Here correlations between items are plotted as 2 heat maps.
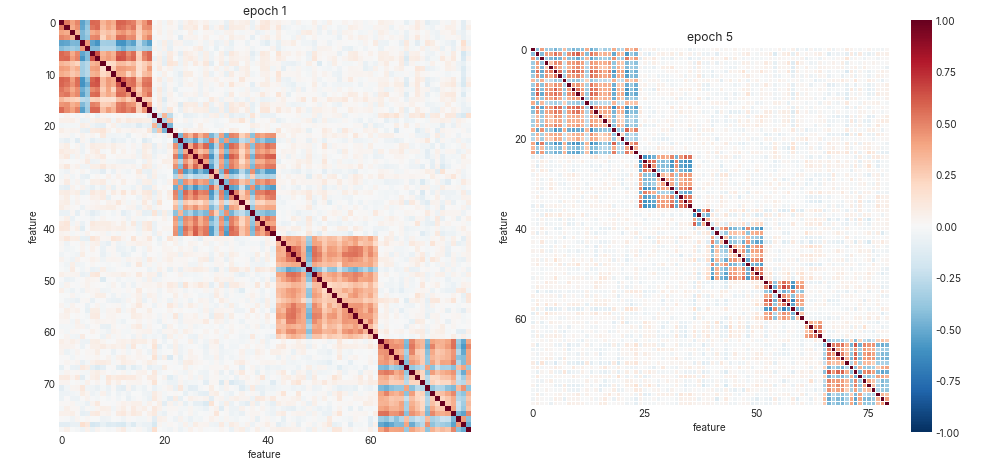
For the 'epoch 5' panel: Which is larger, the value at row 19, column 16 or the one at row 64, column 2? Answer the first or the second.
the first
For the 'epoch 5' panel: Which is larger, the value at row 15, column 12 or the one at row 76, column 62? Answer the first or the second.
the second
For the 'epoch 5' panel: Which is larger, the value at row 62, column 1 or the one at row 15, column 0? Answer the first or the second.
the first
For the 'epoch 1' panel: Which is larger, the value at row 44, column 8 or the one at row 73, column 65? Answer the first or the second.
the second
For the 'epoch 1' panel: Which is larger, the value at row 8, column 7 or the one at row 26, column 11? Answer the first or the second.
the first
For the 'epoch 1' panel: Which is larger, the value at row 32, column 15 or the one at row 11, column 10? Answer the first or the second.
the second
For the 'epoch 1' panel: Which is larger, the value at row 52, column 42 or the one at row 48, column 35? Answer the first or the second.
the first
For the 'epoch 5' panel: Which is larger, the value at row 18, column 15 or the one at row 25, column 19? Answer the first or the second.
the second
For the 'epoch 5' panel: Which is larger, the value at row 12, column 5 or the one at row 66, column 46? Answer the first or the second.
the second
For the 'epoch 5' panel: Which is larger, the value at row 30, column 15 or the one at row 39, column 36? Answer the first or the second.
the second
